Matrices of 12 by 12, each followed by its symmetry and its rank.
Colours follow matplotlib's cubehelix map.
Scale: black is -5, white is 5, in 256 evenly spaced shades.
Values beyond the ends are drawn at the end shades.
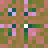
symmetric, rank two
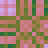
symmetric, rank two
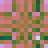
symmetric, rank two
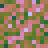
neither, full rank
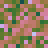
neither, full rank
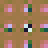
symmetric, rank one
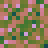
symmetric, full rank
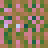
neither, rank two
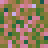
neither, full rank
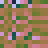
neither, rank two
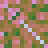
symmetric, full rank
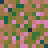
symmetric, full rank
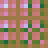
symmetric, rank one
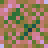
symmetric, full rank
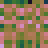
neither, rank two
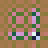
symmetric, rank one
